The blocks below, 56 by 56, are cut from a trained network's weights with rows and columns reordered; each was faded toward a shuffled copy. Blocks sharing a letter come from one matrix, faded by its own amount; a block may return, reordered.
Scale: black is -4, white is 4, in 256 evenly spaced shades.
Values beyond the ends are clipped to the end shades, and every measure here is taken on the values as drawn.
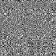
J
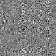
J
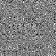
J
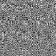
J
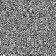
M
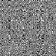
J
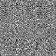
J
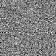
M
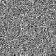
M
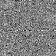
M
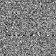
M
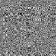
J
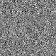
M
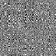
J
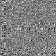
J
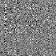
J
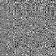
J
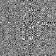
J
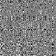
J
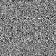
M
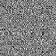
J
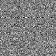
M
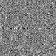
M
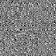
J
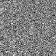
M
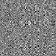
J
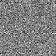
M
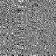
J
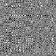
J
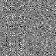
J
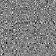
J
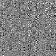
J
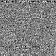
M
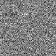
M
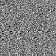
M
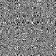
J
